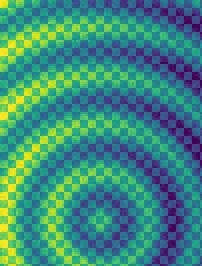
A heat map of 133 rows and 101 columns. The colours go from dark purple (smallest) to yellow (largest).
Slope: up to the left. Rings: centred on the bottom middle. Lone odd cells: none.
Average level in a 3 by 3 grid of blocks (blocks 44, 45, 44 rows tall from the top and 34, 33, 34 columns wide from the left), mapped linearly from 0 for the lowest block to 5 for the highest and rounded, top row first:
430 / 520 / 521
